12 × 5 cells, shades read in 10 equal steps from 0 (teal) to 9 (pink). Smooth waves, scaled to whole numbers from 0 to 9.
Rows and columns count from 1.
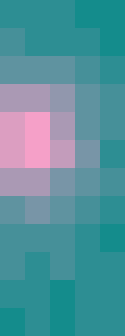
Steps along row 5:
up down down down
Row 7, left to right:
6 6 4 3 2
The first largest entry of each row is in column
1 1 1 1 2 2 1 2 1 1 1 2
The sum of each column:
42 44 34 22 12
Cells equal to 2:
11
